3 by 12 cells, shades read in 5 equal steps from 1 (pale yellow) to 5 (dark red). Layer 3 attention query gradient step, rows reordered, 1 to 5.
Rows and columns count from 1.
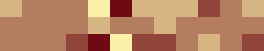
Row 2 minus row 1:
1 0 0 0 1 -2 1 0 1 -1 0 1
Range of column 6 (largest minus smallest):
4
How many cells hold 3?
19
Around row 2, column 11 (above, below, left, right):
3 3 3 3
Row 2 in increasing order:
2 2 3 3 3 3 3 3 3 3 3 3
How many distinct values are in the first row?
5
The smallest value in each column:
2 3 3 3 1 1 2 2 2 2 3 2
